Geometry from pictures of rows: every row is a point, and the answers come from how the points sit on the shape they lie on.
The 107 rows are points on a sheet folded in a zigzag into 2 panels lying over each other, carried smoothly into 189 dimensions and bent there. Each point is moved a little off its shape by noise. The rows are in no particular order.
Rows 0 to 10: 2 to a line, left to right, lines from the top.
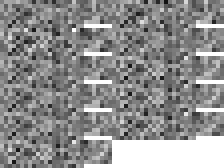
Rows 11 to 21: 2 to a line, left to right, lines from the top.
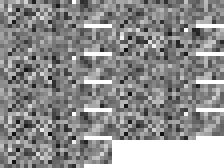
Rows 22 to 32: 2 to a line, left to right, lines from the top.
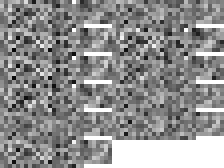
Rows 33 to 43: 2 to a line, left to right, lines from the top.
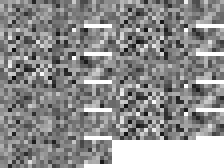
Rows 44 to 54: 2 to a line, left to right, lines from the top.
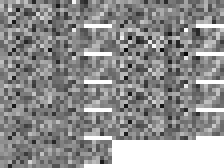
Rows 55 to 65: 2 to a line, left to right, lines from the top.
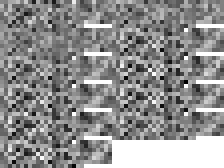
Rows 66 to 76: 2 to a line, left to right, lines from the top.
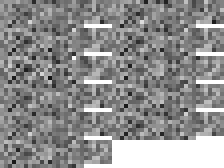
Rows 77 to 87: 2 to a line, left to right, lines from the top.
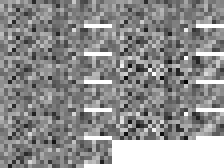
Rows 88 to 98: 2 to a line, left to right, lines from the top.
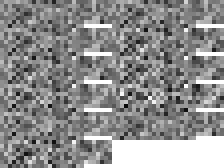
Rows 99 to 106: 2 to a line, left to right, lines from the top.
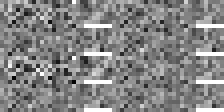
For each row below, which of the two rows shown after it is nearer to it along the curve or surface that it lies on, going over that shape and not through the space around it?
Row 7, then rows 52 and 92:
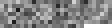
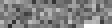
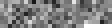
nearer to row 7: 92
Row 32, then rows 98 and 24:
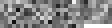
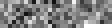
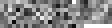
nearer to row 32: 24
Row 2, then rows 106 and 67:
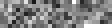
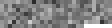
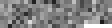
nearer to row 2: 67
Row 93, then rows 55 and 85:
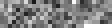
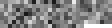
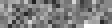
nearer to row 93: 85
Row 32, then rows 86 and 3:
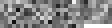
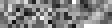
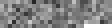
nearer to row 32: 86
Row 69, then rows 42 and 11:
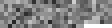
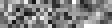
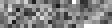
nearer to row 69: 42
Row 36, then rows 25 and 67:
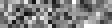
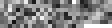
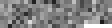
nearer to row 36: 25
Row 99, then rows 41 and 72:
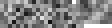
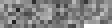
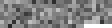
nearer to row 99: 72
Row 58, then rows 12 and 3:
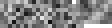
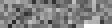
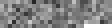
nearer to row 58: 12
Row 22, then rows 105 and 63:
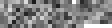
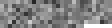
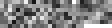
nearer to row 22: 63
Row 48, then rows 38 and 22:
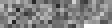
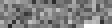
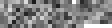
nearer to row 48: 22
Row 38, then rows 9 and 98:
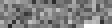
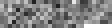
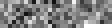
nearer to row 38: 98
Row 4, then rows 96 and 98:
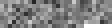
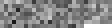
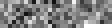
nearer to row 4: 98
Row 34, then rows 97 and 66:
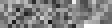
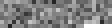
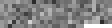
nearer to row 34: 97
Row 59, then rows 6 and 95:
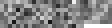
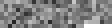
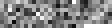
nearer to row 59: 6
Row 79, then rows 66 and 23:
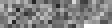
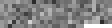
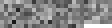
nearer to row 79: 66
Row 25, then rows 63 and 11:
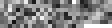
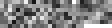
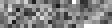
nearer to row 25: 63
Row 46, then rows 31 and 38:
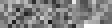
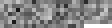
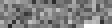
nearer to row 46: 38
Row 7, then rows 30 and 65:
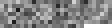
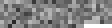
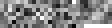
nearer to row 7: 65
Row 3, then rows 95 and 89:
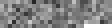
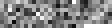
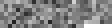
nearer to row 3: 95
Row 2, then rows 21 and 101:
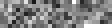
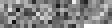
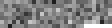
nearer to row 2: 21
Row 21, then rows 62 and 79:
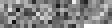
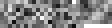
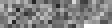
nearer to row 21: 79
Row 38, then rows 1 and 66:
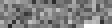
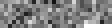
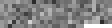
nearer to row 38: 1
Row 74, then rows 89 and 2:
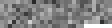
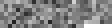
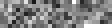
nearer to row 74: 2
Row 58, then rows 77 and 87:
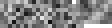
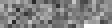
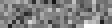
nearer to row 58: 87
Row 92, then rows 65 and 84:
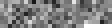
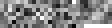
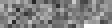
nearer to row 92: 84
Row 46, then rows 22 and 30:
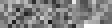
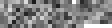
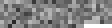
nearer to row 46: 30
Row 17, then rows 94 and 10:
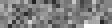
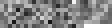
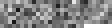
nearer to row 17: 10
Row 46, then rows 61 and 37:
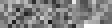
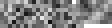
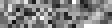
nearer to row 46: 61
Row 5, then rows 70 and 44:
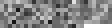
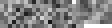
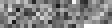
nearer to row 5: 70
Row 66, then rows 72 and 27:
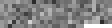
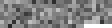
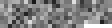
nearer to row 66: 27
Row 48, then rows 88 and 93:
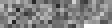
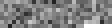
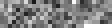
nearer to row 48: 93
